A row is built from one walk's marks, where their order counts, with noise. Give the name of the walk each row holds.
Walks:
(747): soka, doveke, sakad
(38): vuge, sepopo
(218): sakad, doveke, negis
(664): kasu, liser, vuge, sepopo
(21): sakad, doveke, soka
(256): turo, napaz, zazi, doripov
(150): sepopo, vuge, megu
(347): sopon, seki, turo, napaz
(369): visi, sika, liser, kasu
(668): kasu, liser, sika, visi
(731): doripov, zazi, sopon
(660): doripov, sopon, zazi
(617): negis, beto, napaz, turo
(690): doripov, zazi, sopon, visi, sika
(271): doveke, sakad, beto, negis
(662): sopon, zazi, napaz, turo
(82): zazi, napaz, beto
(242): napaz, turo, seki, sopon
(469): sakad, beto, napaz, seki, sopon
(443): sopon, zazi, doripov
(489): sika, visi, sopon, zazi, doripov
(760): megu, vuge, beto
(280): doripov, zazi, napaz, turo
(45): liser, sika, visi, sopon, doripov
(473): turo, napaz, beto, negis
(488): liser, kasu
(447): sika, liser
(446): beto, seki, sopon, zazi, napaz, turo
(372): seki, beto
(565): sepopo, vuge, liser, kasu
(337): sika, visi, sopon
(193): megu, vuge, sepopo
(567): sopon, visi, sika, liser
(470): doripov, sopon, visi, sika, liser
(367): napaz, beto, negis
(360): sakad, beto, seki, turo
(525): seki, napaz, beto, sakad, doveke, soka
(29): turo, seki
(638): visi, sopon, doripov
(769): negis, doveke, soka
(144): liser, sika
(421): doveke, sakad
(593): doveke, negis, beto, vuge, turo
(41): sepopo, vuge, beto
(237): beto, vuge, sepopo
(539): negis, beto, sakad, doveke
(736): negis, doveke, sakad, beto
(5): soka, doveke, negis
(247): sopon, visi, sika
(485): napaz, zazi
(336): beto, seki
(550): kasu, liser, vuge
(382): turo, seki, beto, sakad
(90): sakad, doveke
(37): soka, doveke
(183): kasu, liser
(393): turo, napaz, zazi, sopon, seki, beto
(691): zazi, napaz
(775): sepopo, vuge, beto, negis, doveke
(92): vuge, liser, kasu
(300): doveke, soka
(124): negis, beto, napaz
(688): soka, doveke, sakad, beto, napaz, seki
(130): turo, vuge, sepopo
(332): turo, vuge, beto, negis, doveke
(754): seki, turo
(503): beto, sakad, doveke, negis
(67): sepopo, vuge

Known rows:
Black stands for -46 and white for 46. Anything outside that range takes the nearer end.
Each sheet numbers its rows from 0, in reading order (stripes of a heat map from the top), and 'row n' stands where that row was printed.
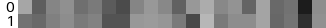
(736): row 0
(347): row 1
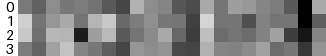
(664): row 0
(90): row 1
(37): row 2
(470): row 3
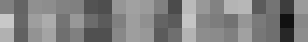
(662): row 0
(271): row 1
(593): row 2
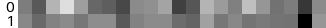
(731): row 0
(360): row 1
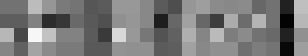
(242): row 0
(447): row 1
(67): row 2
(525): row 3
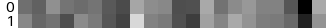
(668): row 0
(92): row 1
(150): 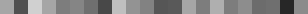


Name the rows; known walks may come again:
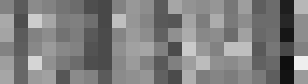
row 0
(617)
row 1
(150)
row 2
(736)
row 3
(443)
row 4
(367)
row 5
(688)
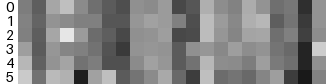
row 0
(690)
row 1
(662)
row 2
(660)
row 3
(237)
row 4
(593)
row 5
(37)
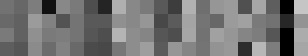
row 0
(488)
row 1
(489)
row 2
(664)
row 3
(372)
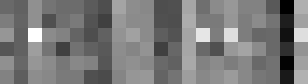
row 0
(668)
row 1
(45)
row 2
(485)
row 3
(337)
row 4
(469)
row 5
(446)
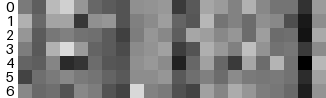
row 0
(280)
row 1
(5)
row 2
(539)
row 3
(731)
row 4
(447)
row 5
(382)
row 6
(92)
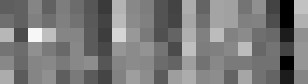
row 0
(183)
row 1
(550)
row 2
(67)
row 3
(567)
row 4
(360)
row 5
(769)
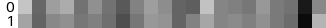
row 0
(271)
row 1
(503)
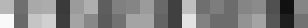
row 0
(747)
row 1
(300)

